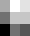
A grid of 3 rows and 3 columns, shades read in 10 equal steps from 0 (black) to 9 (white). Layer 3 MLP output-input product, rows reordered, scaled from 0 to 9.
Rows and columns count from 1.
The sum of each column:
10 20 18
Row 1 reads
6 9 8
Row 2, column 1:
4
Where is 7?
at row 2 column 2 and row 2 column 3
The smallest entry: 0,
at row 3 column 1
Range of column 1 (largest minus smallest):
6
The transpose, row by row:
6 4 0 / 9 7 4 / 8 7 3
